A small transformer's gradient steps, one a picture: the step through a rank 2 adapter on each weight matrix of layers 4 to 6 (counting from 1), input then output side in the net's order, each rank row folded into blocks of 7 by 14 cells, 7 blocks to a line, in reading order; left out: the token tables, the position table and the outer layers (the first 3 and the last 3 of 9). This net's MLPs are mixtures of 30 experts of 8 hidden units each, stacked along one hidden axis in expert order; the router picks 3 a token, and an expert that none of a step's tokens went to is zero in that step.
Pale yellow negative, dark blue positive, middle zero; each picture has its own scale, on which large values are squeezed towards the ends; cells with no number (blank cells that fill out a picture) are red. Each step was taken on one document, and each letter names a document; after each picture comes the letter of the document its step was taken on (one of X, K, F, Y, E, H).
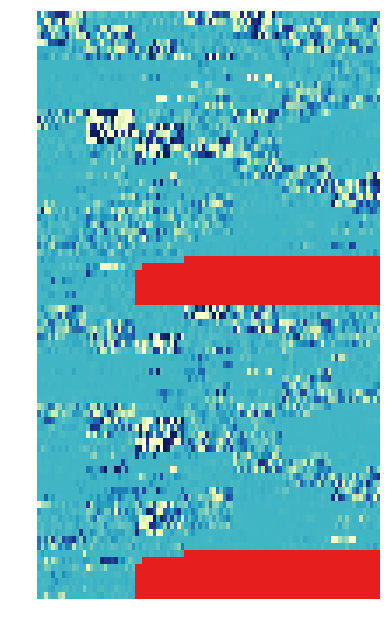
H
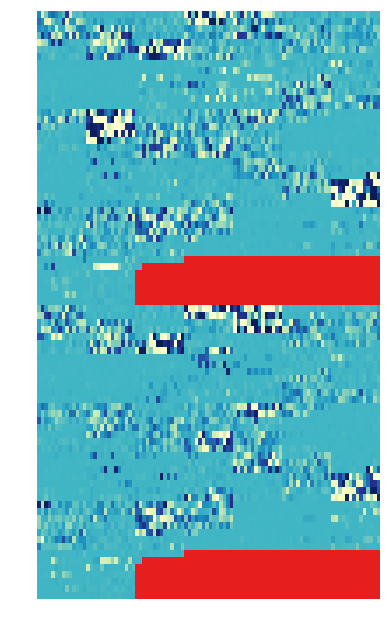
H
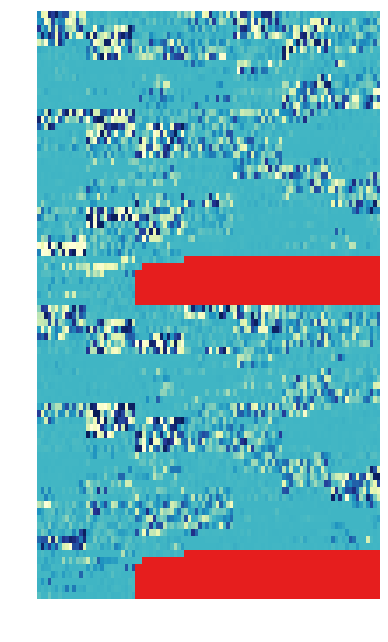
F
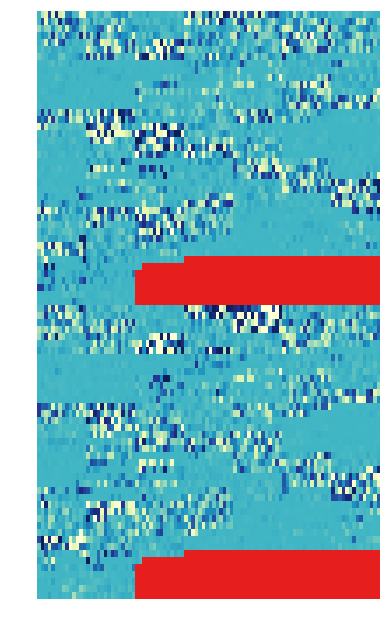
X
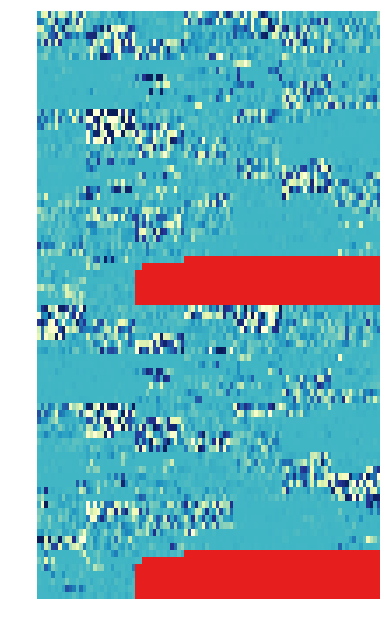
X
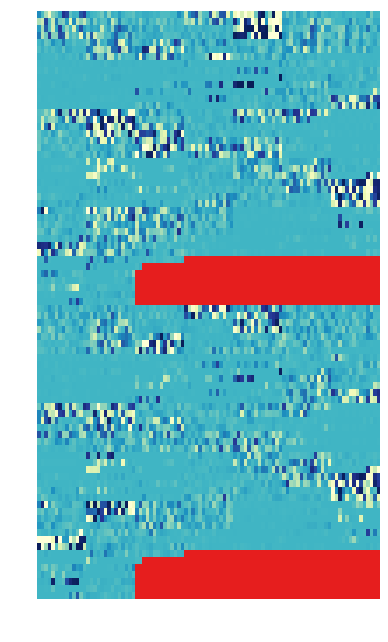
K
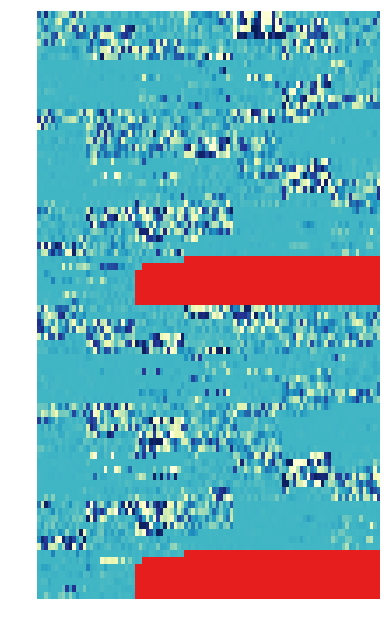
H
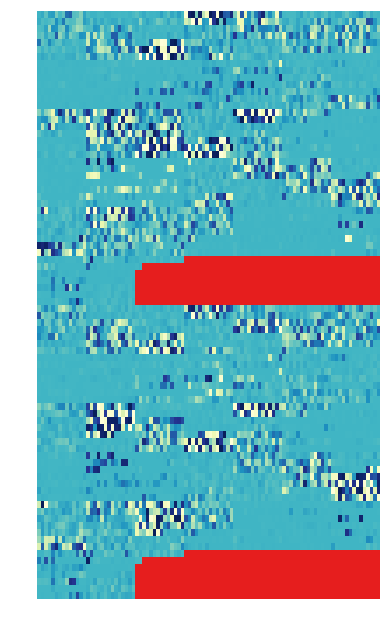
K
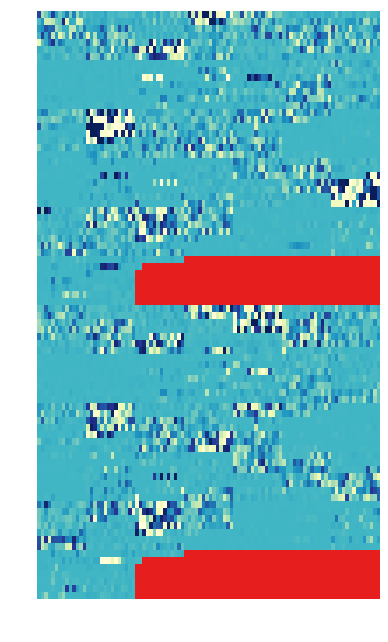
H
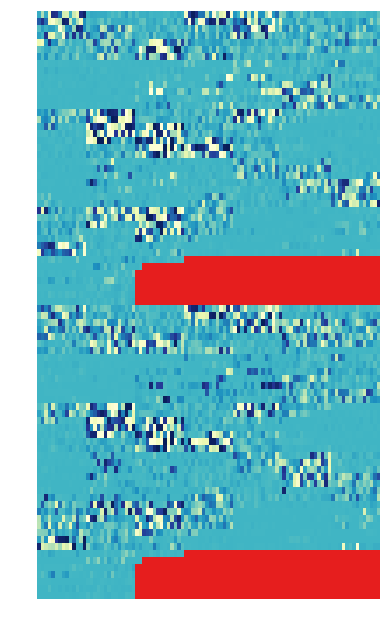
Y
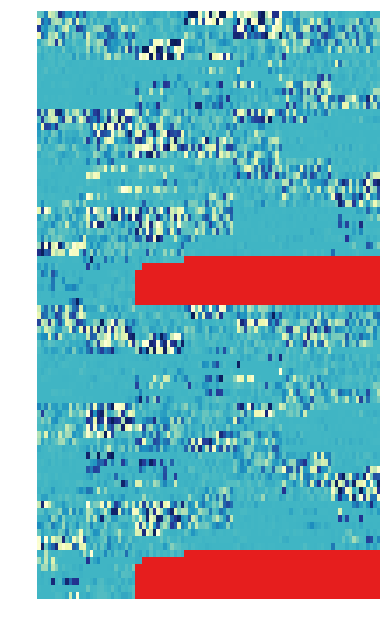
K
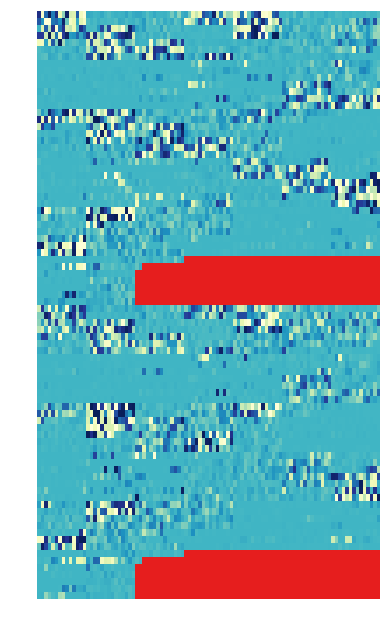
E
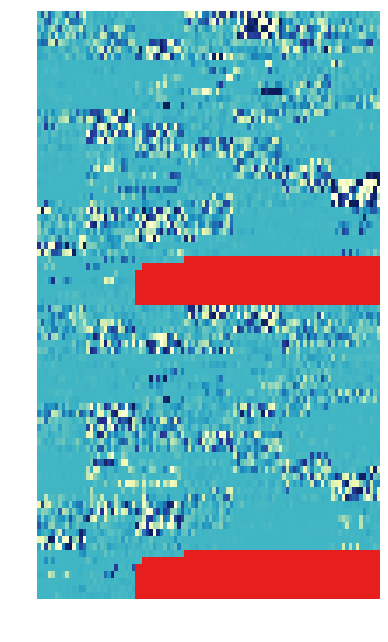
Y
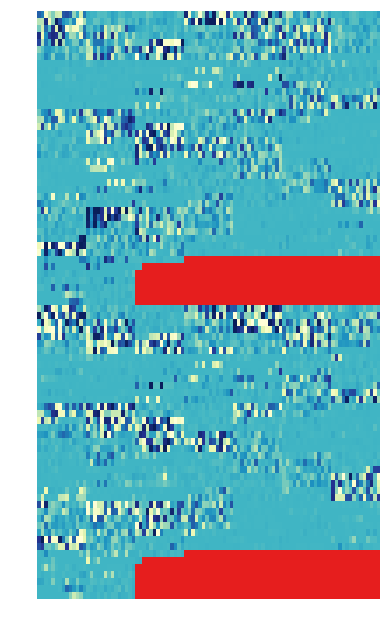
X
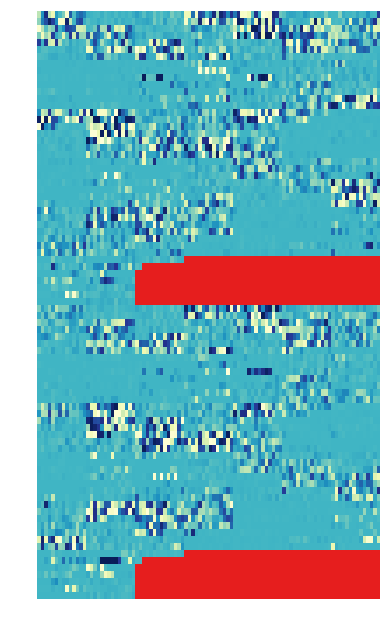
H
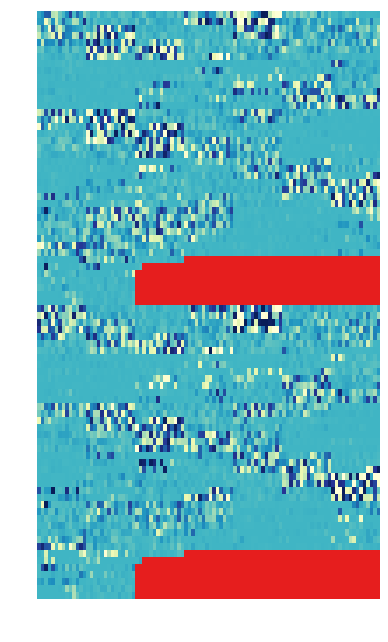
X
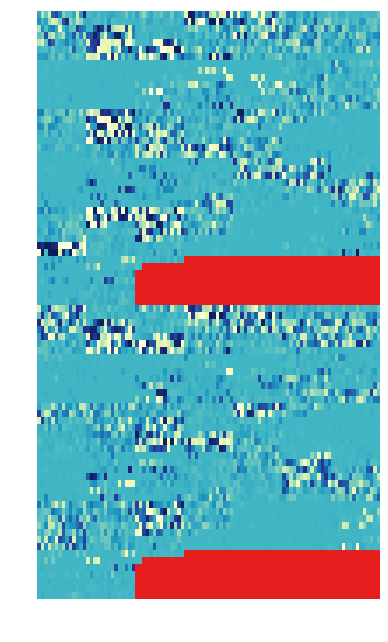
Y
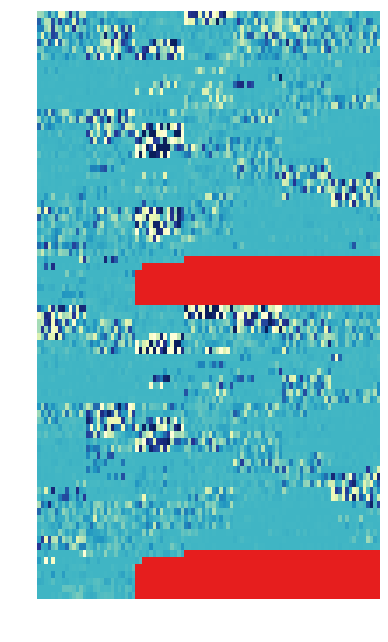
X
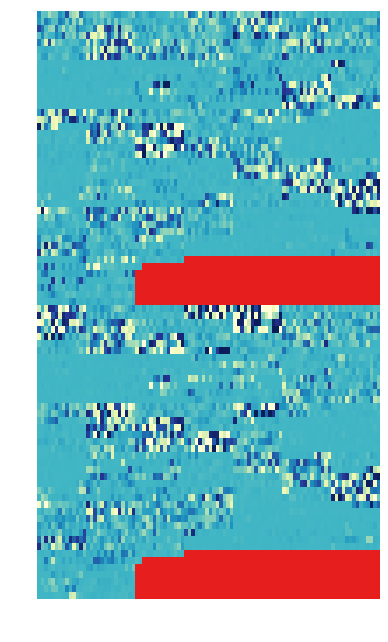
F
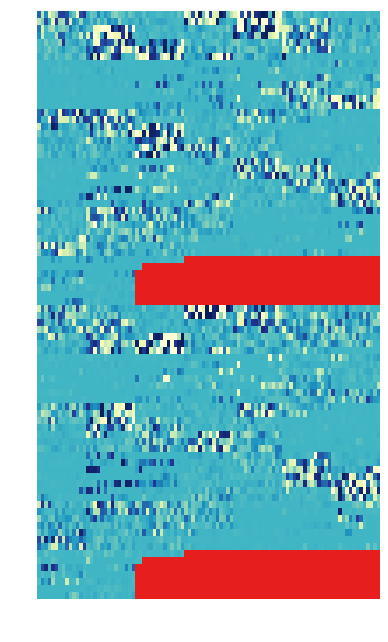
K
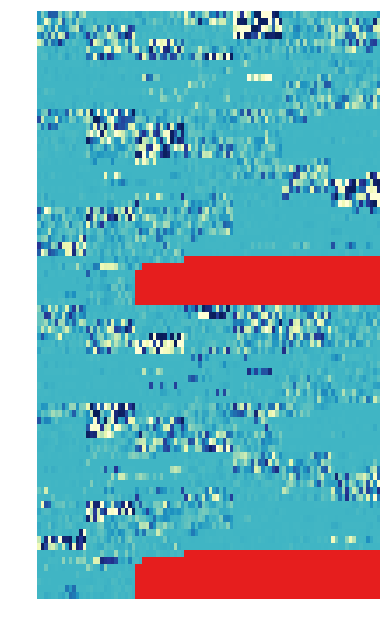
E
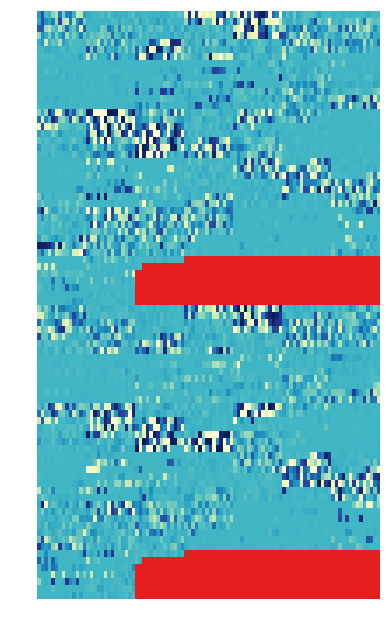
K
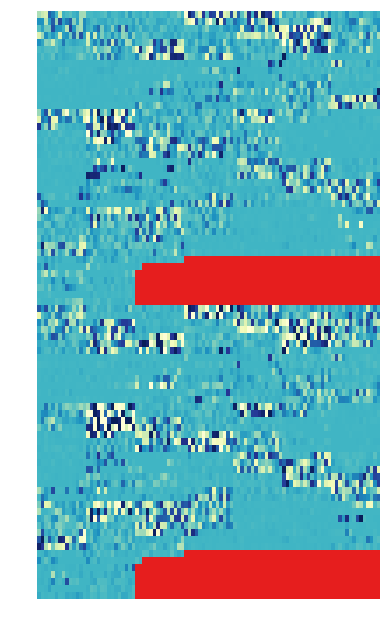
K
